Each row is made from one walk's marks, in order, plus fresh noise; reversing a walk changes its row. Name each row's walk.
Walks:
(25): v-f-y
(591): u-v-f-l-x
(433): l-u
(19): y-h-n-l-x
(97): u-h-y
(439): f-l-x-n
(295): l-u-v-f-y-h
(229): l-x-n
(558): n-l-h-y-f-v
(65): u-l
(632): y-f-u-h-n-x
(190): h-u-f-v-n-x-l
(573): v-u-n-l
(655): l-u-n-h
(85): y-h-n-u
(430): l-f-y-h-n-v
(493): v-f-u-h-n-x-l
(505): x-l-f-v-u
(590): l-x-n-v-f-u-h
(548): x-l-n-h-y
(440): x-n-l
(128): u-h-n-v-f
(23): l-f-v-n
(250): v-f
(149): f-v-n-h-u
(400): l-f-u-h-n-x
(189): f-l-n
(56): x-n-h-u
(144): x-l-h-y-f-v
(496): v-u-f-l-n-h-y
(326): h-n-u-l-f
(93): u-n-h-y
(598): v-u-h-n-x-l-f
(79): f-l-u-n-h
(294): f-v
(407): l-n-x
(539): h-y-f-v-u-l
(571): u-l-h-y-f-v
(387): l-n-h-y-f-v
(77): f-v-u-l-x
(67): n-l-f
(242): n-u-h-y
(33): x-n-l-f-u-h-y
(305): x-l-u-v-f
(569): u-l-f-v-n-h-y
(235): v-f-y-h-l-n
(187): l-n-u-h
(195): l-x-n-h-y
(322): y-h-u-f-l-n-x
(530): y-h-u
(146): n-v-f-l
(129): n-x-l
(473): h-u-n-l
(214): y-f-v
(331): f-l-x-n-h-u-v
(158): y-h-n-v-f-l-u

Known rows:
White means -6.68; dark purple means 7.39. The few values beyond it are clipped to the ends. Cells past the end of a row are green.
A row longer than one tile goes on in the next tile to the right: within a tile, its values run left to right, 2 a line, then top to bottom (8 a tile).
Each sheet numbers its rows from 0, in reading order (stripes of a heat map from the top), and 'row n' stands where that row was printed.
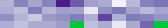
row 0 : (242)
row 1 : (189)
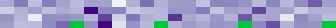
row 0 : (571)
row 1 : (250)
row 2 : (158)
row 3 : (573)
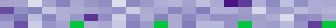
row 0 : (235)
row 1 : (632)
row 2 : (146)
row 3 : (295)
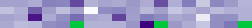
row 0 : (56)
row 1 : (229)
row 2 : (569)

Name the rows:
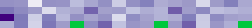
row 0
(214)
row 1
(496)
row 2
(493)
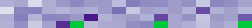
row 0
(23)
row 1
(19)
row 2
(190)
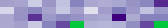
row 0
(505)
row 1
(440)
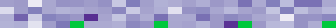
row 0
(79)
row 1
(322)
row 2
(590)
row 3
(128)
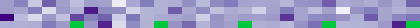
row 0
(530)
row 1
(25)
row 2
(598)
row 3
(33)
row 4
(195)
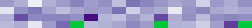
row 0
(439)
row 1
(85)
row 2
(400)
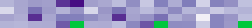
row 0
(129)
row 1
(144)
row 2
(591)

